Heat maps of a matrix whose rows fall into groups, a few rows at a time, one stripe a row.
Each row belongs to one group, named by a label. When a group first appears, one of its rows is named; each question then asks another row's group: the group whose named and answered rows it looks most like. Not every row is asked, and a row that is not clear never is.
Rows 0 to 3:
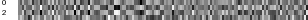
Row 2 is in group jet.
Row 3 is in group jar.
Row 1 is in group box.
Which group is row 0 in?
jet
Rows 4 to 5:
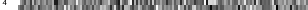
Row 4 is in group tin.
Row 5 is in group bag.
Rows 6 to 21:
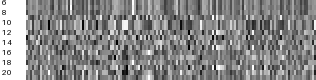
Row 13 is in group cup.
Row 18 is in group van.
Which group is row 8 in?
van
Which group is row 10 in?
jet
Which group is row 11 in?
jet
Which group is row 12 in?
tin
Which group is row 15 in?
tin
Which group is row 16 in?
box
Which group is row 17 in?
box
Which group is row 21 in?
box
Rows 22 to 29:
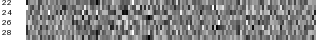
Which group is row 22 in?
van
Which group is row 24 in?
box
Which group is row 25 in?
jet
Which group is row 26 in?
jar
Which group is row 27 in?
cup
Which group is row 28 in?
van
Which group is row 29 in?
jet
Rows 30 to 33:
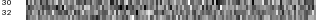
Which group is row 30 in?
cup
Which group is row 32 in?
box
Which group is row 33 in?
van
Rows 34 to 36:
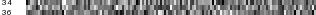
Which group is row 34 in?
cup
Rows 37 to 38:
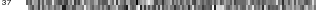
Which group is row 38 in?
tin
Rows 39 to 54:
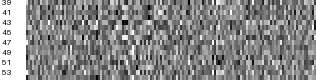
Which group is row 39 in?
tin
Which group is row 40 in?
jet
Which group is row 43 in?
box
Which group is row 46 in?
jet
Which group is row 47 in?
tin
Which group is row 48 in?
van
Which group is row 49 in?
van
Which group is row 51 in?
cup
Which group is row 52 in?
box
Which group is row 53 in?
tin
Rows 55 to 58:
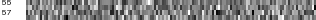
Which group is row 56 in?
jar
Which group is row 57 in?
cup
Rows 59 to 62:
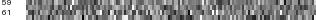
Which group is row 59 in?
bag
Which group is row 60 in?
van
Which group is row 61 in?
tin
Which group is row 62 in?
jet
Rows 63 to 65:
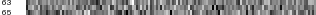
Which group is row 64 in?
cup
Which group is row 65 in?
bag
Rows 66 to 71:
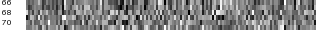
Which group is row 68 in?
tin
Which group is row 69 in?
cup
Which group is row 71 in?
bag
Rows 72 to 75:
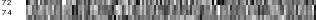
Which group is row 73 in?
jar
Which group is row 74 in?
jar
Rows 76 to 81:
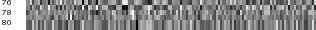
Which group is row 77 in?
box
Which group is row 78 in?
van
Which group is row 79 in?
van
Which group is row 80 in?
box
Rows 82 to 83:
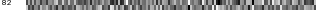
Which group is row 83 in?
tin
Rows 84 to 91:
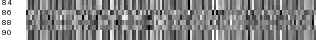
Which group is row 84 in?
tin
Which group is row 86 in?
cup
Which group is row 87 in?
jet
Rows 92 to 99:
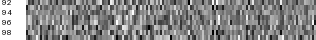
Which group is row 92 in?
tin
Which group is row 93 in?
cup
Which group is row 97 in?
jet
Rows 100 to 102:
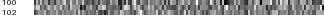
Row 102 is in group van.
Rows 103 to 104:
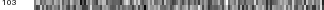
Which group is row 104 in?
box
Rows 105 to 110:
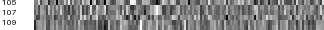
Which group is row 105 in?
jet
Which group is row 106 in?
box
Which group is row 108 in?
bag
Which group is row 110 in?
van
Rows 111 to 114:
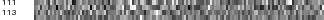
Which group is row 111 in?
bag
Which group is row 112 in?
jet
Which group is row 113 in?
box
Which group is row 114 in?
van
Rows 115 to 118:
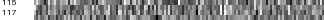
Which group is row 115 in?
jar
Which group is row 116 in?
tin
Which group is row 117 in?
tin
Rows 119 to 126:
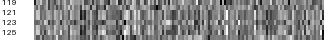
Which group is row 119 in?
cup
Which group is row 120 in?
jet
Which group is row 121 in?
jar
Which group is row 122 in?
jar
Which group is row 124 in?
jar
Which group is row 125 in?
jar
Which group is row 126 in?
box
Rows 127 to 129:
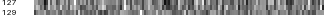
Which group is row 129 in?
van
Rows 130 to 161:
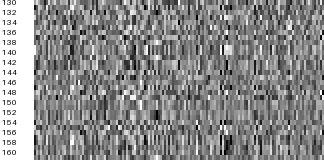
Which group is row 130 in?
jar
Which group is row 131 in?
cup
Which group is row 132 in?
jet
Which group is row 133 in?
tin
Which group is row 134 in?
bag
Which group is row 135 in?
bag
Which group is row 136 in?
jar
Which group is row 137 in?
bag
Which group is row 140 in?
tin
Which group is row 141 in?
box
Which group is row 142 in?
bag
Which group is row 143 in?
bag
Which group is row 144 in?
cup
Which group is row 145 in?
box
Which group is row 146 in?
van
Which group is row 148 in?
jar
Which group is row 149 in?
jet
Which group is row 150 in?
van
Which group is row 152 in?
jet
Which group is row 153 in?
jet
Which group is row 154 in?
cup
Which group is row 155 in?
tin
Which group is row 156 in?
jar
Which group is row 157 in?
cup
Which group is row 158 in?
cup
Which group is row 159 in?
cup
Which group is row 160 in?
cup
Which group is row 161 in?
box
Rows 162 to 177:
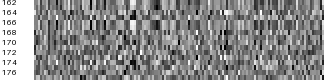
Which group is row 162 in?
jet
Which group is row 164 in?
tin
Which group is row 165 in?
box
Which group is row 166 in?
jet
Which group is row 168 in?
cup
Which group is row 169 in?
bag
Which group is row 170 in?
bag
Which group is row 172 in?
van
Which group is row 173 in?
tin
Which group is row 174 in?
box
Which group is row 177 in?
jar
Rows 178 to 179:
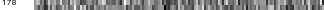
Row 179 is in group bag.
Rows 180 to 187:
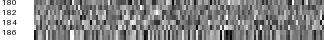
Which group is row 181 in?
van
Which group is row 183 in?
jar
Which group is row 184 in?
jet
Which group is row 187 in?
cup
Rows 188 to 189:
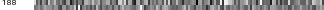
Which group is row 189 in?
van
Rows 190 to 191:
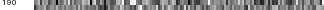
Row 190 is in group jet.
